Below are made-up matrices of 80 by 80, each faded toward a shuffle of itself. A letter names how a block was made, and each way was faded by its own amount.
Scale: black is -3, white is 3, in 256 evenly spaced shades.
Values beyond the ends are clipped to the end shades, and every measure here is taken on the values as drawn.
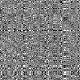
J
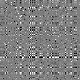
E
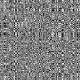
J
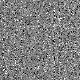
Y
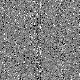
Y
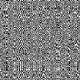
J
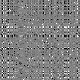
E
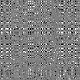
E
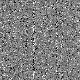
Y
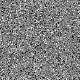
Y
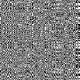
J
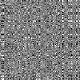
J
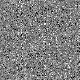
Y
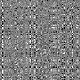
J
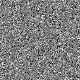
Y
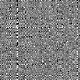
J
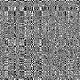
J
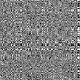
J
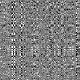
J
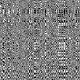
J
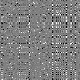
E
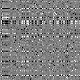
E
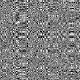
J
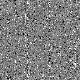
Y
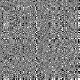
J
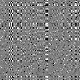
E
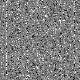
Y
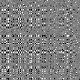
E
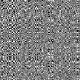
J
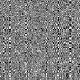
J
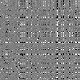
E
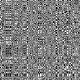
J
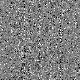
Y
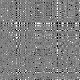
E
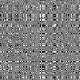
E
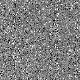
Y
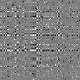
E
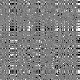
E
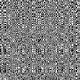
J
